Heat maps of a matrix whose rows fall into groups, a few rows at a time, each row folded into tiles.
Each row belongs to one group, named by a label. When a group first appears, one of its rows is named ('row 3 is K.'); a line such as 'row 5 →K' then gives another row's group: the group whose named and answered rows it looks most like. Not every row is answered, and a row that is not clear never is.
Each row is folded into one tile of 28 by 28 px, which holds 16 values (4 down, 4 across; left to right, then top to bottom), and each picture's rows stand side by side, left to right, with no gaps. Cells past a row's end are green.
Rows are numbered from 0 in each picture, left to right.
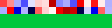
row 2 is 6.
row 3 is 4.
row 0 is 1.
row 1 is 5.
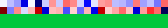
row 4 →6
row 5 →6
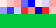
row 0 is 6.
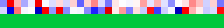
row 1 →4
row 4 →1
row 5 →1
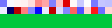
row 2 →4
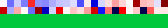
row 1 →1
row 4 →5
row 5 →5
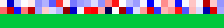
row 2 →1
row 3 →6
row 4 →1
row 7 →4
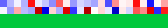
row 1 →1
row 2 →1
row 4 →5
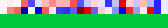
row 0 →6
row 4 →4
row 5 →1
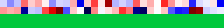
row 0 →6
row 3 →5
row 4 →6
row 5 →5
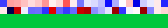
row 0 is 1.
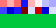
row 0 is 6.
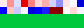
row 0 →5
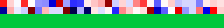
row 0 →5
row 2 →1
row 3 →5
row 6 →1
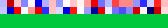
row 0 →4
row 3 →4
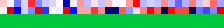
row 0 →1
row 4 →5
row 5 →6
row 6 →6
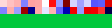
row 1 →5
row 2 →4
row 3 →6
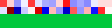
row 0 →1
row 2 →4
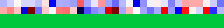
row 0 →6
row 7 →1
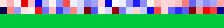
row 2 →4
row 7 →6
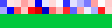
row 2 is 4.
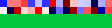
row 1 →6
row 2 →4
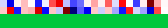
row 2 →1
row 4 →4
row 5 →4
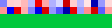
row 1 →4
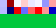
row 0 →4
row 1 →6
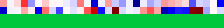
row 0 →5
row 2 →5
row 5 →6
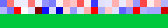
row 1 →1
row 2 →5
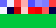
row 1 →6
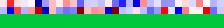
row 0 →4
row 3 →6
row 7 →1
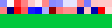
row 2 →6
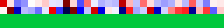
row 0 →1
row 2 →4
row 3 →1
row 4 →4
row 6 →6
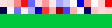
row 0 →5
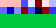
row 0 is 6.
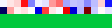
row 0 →5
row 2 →1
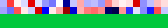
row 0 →4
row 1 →1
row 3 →6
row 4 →5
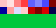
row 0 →5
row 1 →6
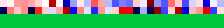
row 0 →5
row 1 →5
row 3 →4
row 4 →6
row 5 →4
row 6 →1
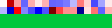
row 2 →6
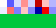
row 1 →4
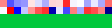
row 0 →1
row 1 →6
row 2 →4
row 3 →6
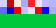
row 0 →4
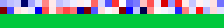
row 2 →6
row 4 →1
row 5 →5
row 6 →4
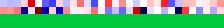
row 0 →6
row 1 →1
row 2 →5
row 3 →6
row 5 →5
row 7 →5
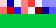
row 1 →1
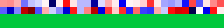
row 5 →4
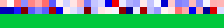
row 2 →5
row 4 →1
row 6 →6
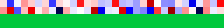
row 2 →5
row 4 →1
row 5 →4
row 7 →5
